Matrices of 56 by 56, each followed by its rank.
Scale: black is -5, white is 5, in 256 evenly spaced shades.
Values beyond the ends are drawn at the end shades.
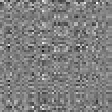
five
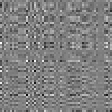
three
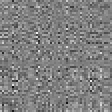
five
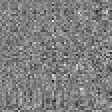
ten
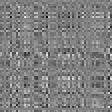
three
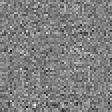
ten
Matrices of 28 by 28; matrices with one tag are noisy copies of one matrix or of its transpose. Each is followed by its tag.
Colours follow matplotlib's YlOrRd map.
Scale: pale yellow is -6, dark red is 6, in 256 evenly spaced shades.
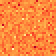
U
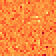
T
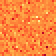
T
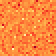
U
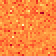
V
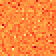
U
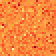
U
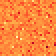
T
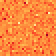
U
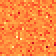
T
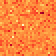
V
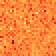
V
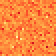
T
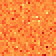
T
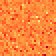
T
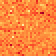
V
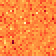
V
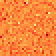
U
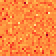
U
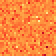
T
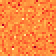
U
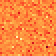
T
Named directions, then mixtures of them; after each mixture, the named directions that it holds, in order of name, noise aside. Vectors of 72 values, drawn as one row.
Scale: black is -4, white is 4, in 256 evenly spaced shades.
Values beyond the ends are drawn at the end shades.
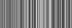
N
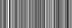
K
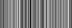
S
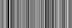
K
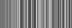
N, S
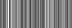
K, S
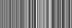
N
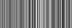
N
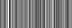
K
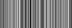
S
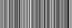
K, S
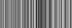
N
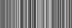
N, S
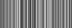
N, S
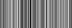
S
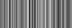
K, N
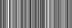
K, S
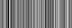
K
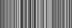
N, S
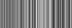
N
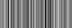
K, N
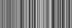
N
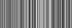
N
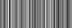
K, N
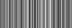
K, N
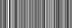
K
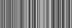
N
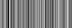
K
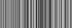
N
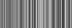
N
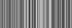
N
